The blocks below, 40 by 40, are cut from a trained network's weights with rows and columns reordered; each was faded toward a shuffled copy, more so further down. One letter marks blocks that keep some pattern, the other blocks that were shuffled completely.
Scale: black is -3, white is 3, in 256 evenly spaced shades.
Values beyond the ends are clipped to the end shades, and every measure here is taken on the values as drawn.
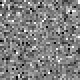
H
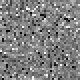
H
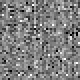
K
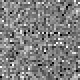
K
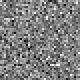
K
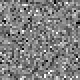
H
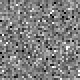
H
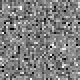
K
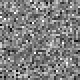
H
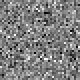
K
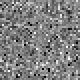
H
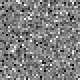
H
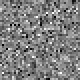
H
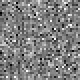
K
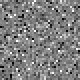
H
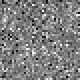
K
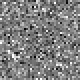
H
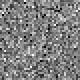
H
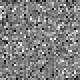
K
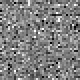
K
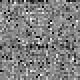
K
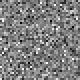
H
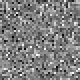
H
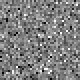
H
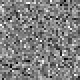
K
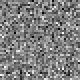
K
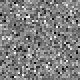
H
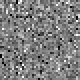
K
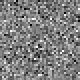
H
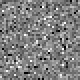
H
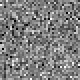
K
